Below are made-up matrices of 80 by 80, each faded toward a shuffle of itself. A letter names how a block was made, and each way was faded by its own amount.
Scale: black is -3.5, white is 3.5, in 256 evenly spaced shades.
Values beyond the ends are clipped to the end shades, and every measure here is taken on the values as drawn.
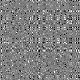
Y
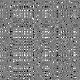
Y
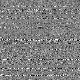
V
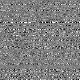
V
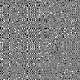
Y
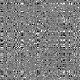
Y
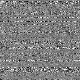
V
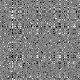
Y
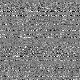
V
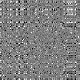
Y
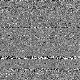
V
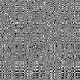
Y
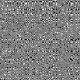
Y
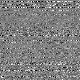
V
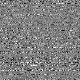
V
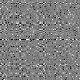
Y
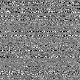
V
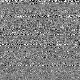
V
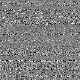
V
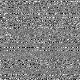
V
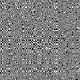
Y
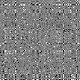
Y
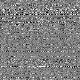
V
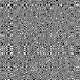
Y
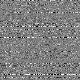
V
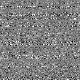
V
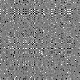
Y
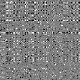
Y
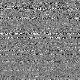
V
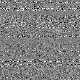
V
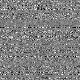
V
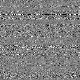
V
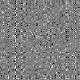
Y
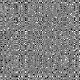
Y
